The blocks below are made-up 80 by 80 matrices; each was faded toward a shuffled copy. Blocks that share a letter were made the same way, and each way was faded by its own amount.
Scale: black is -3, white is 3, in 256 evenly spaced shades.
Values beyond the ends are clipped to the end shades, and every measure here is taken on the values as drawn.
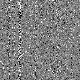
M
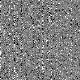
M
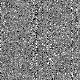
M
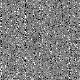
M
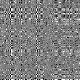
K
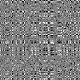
K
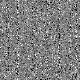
M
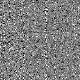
M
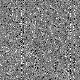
M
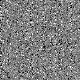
M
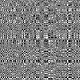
K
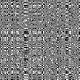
K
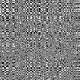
K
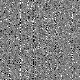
M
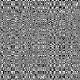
K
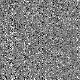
M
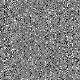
M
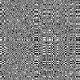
K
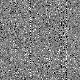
M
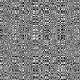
K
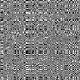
K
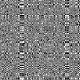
K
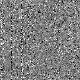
M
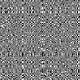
K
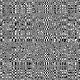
K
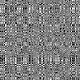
K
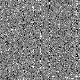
M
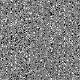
M
